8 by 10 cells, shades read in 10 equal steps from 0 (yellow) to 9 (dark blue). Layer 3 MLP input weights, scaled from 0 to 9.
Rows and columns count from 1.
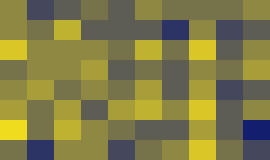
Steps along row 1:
up down down up down up same same down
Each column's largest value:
5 8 6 6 7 6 8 5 7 9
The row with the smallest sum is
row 3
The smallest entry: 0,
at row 7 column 1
